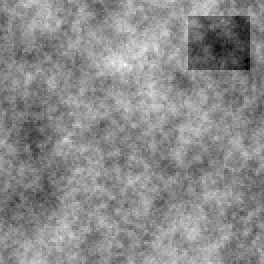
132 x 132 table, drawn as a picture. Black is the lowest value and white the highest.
The top right is the ninth with the lowest average. Neither half mirrors the other. In the top right lies a patch that is lower than the rest. The ninth with the highest average is the top middle.
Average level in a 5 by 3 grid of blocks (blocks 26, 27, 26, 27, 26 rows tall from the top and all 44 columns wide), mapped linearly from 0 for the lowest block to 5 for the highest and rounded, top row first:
340 / 250 / 133 / 132 / 333
